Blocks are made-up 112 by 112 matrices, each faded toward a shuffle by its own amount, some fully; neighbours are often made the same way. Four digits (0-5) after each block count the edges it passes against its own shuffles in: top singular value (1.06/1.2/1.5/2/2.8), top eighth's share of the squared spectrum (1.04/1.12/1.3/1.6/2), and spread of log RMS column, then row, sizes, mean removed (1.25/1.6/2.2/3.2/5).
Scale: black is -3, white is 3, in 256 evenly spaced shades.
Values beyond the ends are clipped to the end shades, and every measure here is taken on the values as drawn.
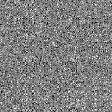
4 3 2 2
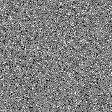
2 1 0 0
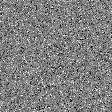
1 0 0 0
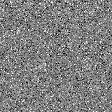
3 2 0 0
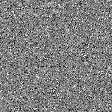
3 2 1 1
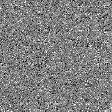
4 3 1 1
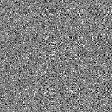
4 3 2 2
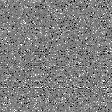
4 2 1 1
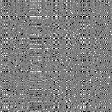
5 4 3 3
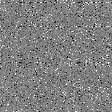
4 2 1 2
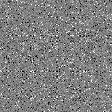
4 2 1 1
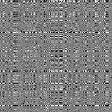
5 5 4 4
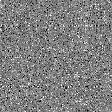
3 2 0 1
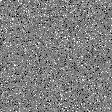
2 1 0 0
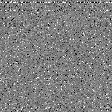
4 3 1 2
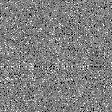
4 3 1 2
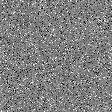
1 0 0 0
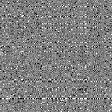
5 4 2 3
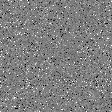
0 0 0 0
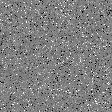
0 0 0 0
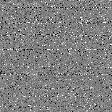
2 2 0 3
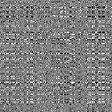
5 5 3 4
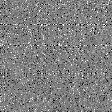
4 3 1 2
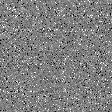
3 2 0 1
